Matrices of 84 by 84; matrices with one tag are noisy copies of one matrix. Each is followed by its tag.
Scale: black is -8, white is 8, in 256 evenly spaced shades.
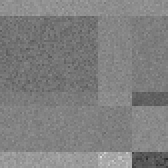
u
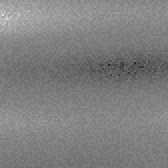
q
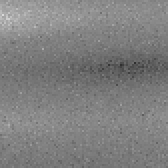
q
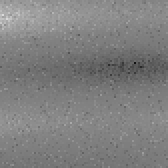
q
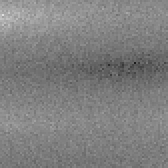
q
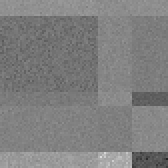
u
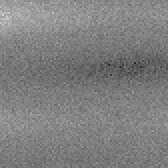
q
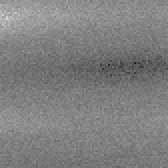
q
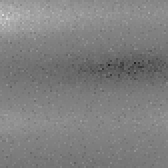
q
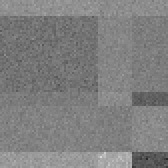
u
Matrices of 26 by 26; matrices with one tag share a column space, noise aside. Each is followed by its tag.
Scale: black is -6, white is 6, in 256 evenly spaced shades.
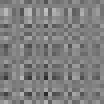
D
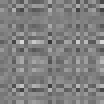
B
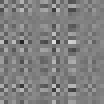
B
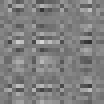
B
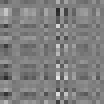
D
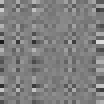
B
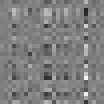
D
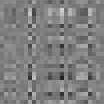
D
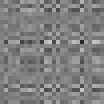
B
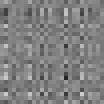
D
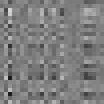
D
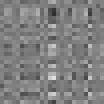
D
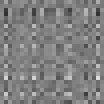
D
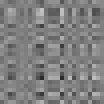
D
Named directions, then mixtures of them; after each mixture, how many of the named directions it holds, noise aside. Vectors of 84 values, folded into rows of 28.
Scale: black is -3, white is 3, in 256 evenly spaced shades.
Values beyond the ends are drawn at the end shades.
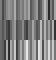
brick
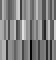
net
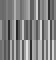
two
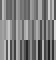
one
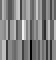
one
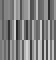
two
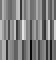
one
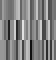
two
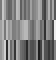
two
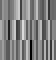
two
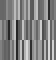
two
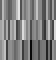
one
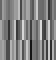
two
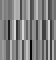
two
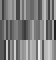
two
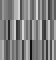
two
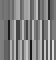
two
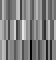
one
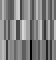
one
